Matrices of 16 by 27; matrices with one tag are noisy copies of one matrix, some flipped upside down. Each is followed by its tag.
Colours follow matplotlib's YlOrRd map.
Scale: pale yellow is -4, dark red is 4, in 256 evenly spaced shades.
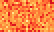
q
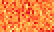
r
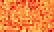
q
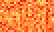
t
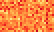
t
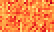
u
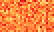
t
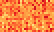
u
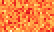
r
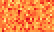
r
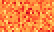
r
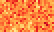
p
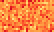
q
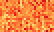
u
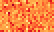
q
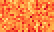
p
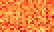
t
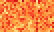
p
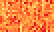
u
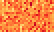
u
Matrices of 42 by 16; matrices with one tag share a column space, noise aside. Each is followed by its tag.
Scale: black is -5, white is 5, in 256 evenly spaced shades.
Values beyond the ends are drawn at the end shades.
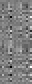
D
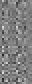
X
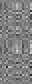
D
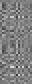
D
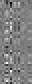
X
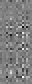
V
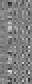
X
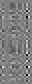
D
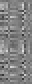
D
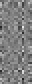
X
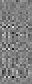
V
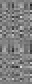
D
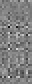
V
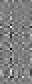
V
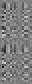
D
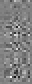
V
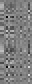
D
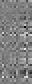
V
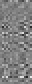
V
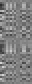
D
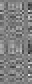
D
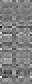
V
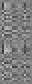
D
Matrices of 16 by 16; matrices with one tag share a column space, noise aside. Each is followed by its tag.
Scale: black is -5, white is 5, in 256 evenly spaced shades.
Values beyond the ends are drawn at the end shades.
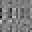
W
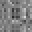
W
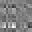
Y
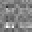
Y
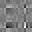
Y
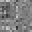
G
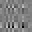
Y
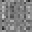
G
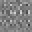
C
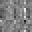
W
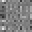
G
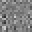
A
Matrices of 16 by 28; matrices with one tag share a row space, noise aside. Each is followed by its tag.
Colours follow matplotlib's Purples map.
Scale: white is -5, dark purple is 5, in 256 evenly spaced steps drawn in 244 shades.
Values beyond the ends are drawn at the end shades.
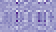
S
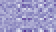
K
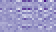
K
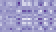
K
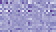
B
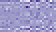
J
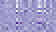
S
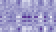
K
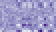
K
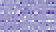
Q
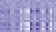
J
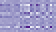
J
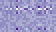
S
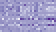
Q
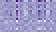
S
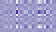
S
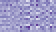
J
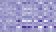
K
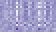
S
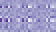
B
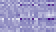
Q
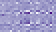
J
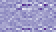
K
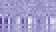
B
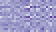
J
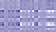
Q
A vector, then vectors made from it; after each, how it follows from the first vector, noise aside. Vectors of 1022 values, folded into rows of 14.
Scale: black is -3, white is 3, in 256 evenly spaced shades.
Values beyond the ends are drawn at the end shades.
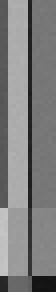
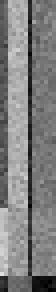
copied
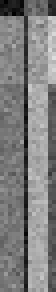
reversed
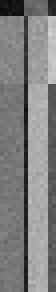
reversed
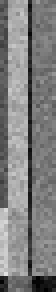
copied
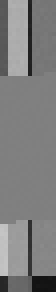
partly zeroed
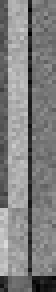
copied
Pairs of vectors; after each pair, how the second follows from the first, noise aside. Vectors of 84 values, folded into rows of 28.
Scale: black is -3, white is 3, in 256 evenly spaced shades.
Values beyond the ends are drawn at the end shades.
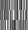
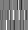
partly zeroed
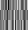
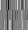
partly zeroed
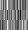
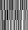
wrapped around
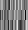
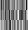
wrapped around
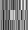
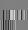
partly zeroed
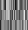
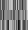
wrapped around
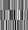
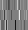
partly zeroed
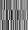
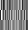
wrapped around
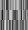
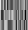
wrapped around
